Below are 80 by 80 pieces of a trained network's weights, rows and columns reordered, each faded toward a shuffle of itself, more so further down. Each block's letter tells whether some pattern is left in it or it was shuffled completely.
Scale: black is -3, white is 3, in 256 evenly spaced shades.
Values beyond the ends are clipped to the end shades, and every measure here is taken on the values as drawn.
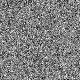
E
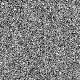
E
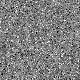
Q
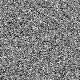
Q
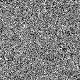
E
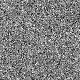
Q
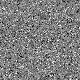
Q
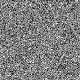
E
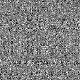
E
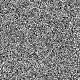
Q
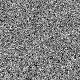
Q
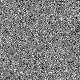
Q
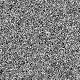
Q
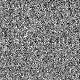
E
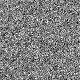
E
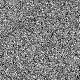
Q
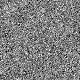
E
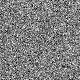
Q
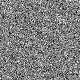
Q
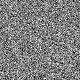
Q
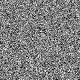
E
